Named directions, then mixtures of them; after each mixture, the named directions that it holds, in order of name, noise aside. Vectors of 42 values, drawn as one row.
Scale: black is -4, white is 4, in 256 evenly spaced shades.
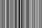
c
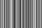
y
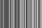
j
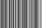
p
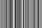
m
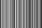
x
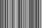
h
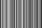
x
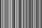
h, x, y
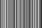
h, x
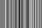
c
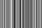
y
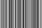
j, m, p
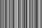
p, x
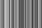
c, j, p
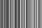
c, j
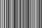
h, p, y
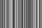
c, m, y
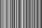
m, x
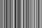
j, m, y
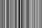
c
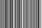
h, j, m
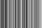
j, p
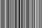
c
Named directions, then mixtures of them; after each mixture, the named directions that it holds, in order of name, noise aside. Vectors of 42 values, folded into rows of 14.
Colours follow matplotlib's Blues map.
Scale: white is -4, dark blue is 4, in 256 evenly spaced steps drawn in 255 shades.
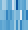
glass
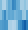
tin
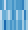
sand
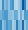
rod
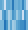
rod, sand, tin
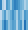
rod, sand, tin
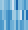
glass, sand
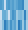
sand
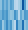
rod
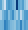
glass, sand, tin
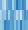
glass, sand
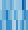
glass, rod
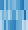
sand, tin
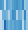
sand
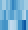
tin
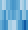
tin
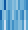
sand, tin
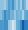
rod, tin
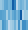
glass, tin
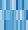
glass, sand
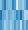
glass, sand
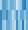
rod, sand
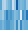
glass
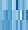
glass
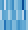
rod, sand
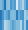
glass, sand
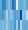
glass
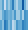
rod, sand, tin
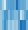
glass, sand, tin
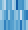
glass, sand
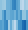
tin
